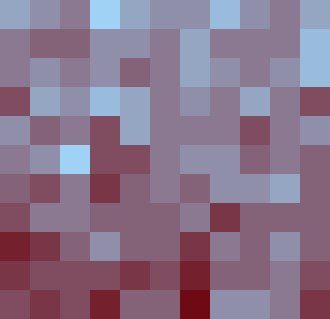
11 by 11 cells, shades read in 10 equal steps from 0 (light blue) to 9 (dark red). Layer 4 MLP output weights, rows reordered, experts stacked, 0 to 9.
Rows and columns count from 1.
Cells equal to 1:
4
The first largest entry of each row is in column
3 2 5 1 4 4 4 8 1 7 7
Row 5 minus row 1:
1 2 0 6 0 1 1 3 3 0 1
